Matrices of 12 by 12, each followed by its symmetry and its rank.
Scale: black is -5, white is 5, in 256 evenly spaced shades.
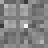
symmetric, rank two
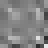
symmetric, rank two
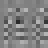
neither, rank two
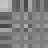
symmetric, rank one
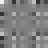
symmetric, rank one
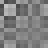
symmetric, rank one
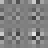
symmetric, rank one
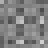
symmetric, rank two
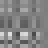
neither, rank one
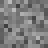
neither, full rank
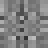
neither, rank two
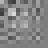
symmetric, rank two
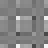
symmetric, rank one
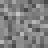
neither, full rank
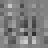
neither, rank two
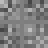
symmetric, rank two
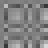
symmetric, rank one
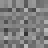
neither, rank two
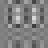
neither, rank one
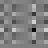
neither, rank one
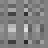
neither, rank one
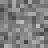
neither, full rank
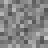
neither, full rank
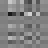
neither, rank one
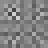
symmetric, rank two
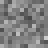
neither, full rank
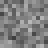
neither, full rank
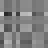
neither, rank one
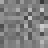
neither, rank two
